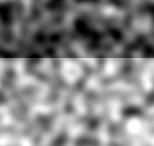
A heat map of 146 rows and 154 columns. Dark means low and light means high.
Seam: horizontal, 40% of the way down, the bottom part higher. Lone odd cells: none. Average level on the scale: 50%.
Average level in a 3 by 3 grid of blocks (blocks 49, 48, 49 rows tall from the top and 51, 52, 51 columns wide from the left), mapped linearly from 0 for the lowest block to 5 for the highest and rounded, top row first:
0 0 1 / 3 4 4 / 5 4 5
